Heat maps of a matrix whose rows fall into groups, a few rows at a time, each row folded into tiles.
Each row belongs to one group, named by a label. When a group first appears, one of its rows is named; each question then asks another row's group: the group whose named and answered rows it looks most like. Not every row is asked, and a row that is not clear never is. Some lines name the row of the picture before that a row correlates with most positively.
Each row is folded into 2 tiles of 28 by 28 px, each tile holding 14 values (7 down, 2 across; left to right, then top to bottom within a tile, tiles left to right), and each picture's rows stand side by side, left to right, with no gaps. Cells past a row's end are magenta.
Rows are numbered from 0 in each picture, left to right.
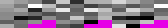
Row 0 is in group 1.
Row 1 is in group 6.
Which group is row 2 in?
1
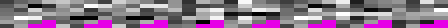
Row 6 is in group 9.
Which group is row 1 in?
1
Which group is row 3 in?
6
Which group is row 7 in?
6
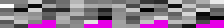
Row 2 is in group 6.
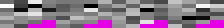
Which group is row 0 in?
9
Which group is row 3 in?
1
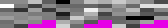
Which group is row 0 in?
9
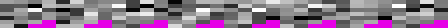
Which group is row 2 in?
9
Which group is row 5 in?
1
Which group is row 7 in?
9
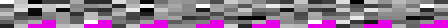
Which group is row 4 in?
1
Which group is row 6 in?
6
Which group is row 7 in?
1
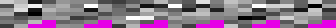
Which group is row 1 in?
1
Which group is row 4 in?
1
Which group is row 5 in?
9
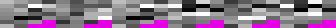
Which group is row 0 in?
1
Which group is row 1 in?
6
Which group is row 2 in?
1
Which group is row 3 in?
9
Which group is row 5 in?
9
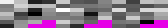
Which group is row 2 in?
6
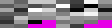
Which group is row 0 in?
6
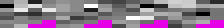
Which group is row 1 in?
1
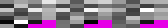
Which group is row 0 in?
6
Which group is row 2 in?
6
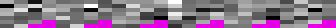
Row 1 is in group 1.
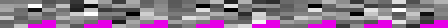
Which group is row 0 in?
1
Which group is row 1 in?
9
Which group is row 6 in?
6
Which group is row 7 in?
6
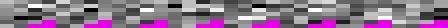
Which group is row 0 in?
1
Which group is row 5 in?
6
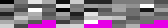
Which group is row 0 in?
9
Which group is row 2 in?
1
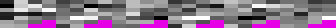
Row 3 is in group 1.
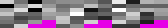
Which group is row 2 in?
6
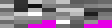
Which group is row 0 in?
9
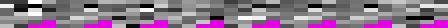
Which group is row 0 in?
9
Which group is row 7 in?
1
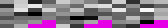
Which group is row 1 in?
1
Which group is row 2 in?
6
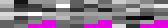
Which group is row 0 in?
9
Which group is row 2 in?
1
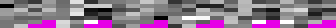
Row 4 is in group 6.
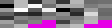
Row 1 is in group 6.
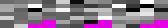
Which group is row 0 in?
1
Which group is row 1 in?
6
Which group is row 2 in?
9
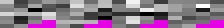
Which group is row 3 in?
1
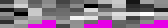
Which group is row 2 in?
9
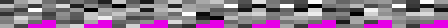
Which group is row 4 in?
9
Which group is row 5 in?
9
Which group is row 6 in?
6
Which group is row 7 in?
9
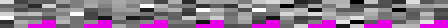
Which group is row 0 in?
9
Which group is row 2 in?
1
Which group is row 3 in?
6
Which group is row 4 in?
6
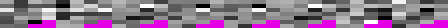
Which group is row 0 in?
6
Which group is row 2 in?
1
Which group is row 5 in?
1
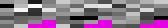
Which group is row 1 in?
1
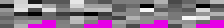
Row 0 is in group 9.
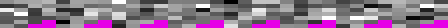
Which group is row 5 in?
6
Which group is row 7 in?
1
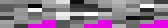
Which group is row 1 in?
9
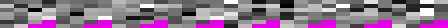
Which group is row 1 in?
6
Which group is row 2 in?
1
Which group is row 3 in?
6
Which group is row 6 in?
9
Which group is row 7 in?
9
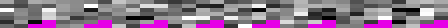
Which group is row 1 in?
1
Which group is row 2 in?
1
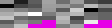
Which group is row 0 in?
9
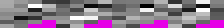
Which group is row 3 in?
9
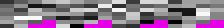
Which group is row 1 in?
1
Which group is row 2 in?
6
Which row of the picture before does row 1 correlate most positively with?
2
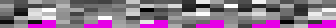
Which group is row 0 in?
6
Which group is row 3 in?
9
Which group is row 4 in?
9
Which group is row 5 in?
6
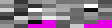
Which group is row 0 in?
6
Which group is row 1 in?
1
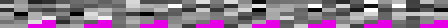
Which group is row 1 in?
6
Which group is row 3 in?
9
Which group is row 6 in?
9
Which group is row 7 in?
9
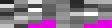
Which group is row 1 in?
9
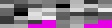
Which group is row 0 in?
6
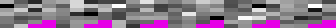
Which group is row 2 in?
9
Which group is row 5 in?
1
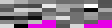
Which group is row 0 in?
1
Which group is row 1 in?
1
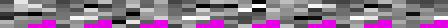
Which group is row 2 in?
6
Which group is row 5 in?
1
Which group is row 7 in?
6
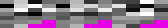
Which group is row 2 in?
9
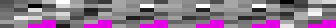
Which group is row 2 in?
1
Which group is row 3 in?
1
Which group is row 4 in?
1
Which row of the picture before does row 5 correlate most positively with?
2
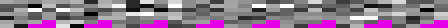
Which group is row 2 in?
9
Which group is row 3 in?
9
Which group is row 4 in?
1
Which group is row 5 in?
9
